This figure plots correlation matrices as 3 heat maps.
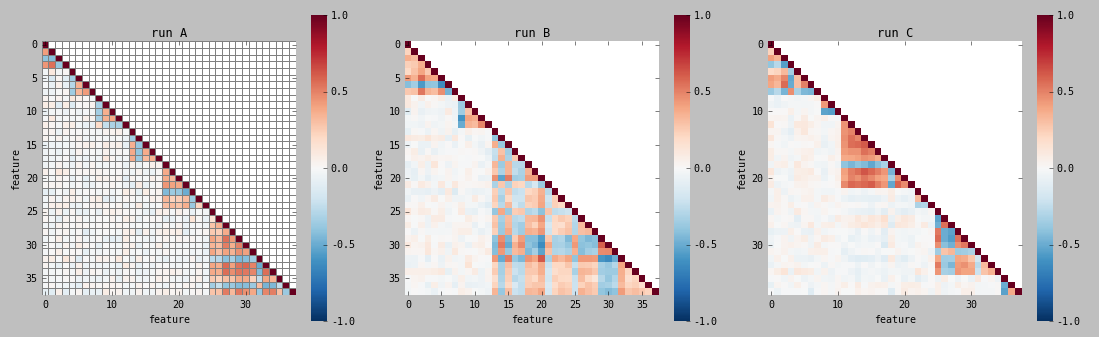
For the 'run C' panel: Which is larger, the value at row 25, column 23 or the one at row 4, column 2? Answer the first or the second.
the second
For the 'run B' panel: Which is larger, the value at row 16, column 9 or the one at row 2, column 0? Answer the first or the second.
the second
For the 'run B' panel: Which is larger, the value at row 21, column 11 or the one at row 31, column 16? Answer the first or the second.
the second
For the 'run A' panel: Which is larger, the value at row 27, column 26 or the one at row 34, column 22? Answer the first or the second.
the first
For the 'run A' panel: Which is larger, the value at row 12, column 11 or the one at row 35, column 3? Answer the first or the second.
the second
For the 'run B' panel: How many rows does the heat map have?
38
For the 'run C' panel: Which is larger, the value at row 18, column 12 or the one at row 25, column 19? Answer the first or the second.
the second
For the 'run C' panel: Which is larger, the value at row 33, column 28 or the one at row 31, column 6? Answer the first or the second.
the first
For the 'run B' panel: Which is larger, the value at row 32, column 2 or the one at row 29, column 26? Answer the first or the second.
the first
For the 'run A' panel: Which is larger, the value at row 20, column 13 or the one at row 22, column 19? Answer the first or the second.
the first
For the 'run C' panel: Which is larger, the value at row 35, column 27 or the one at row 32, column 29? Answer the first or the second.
the second
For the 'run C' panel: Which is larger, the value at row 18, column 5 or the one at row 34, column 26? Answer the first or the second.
the first
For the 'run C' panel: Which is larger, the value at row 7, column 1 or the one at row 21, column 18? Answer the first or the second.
the first
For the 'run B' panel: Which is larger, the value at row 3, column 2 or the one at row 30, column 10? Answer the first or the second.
the first
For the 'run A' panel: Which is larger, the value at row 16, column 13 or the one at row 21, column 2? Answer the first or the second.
the first
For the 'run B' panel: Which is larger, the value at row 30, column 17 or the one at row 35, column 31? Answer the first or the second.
the first
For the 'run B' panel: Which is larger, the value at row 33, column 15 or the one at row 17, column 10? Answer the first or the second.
the first
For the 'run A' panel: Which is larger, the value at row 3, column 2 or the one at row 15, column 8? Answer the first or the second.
the second
